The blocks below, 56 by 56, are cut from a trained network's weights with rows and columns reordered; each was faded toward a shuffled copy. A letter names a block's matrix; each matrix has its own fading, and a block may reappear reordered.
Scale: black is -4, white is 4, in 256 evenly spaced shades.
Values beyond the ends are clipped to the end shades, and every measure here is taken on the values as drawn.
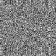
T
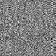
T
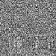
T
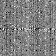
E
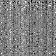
E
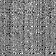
E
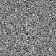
T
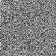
T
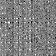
E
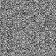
T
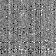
E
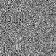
T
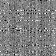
E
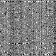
E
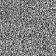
T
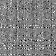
E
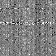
E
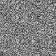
T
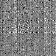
E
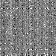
E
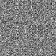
T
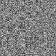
T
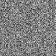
T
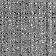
E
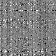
E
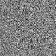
T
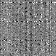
E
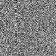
T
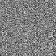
T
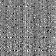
E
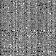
E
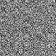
T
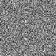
T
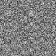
T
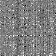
E
